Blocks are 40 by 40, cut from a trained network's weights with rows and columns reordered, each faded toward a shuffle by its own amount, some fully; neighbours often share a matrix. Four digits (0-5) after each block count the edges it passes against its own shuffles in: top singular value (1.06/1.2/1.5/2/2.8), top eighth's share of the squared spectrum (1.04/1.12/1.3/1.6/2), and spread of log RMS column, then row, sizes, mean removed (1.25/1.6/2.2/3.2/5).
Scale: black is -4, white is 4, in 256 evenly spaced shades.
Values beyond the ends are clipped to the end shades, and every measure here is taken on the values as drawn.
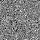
2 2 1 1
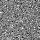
0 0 0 0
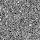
0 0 0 0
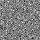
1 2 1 0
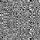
3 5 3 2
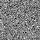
0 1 0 0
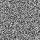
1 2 0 0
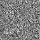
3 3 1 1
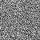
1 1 0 0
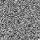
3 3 1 0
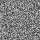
0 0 0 0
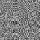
3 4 2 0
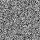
0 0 0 0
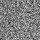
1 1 0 0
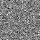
2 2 0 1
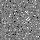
0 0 0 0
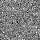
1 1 0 0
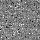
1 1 1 0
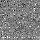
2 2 1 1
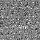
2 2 1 0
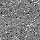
1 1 0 1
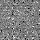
2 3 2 0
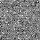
2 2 1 0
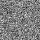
2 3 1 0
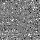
1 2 1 1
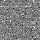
1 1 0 0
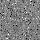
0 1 0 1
